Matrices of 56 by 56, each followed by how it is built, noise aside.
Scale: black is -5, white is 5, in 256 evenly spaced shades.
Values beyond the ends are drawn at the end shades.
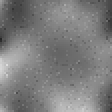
smooth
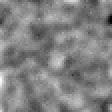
smooth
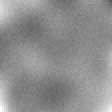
smooth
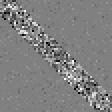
banded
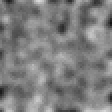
smooth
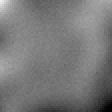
smooth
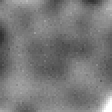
smooth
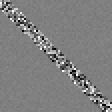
banded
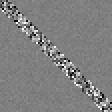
banded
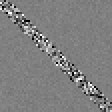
banded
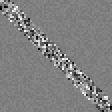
banded
